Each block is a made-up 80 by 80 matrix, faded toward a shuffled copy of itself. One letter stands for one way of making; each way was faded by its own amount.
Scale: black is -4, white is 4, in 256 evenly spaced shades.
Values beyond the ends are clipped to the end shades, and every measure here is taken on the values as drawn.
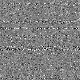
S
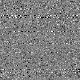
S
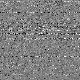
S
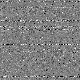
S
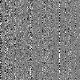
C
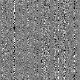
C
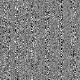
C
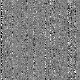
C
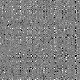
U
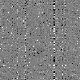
U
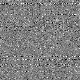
S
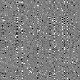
U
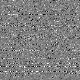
S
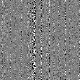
C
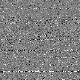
S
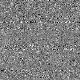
S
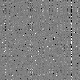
U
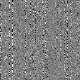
C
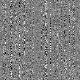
C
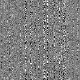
C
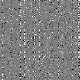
U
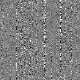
C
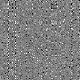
U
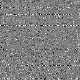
S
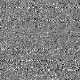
S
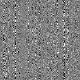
C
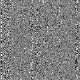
C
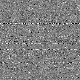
S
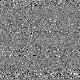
S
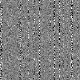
C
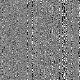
C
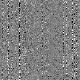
C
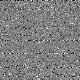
S
